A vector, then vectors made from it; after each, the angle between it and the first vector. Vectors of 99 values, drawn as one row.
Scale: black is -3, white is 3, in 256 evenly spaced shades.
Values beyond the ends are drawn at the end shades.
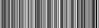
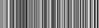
partly opposed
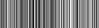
orthogonal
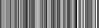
nearly opposite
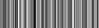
orthogonal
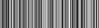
partly aligned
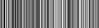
orthogonal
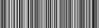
partly aligned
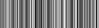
partly aligned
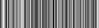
orthogonal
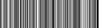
partly opposed
